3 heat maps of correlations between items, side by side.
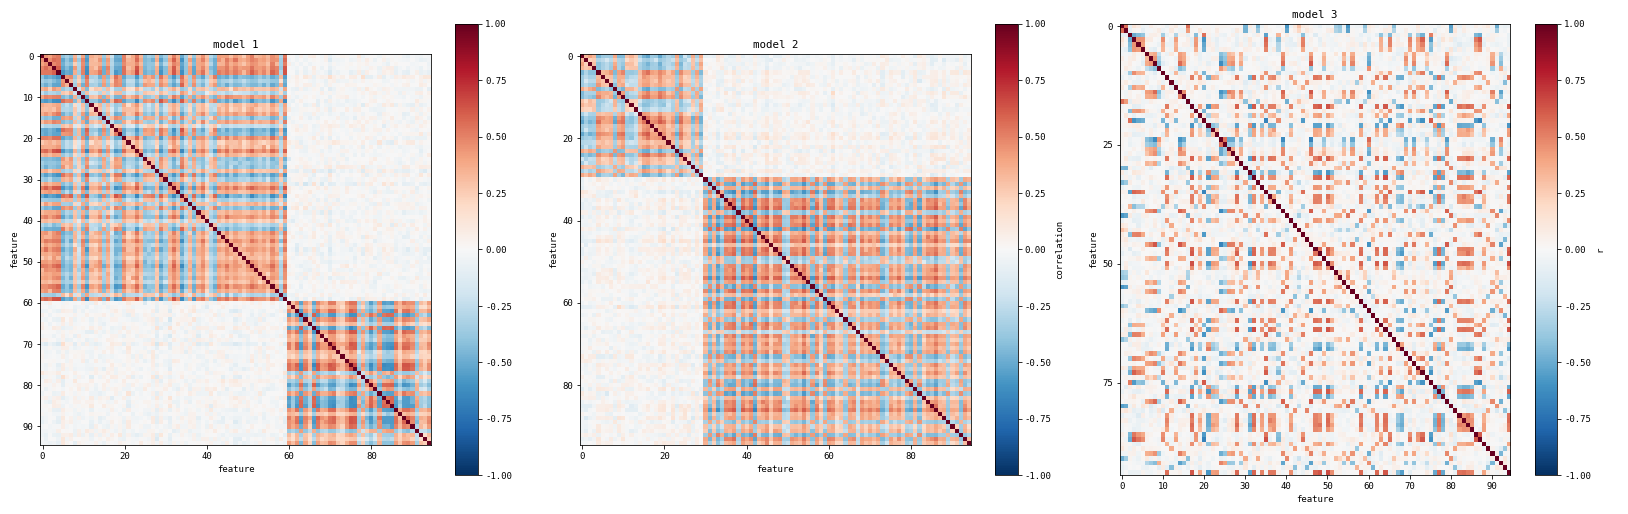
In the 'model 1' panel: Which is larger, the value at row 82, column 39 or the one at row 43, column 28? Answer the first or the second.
the second
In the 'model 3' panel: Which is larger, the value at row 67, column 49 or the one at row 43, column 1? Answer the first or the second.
the second
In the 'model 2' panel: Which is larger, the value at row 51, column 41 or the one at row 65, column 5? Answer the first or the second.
the first
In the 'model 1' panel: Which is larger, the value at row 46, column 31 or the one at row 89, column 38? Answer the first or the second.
the first
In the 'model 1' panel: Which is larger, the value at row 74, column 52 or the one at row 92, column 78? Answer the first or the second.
the second
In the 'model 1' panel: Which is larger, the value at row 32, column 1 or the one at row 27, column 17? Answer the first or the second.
the first
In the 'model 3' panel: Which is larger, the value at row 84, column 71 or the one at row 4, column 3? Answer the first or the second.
the second
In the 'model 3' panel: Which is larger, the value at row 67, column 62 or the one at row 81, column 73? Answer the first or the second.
the second
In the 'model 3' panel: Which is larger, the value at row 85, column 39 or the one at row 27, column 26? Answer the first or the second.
the second
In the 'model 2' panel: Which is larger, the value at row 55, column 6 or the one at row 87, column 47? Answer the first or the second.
the second
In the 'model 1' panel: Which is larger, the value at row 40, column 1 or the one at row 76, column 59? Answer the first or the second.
the first
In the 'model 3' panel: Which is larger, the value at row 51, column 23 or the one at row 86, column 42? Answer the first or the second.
the first
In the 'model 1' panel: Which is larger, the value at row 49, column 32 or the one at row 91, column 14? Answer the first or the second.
the first
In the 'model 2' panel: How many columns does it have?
95
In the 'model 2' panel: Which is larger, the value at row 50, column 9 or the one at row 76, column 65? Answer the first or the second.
the second
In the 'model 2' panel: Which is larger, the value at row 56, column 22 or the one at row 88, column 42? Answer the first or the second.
the first
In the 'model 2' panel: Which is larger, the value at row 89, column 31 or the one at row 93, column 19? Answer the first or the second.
the first
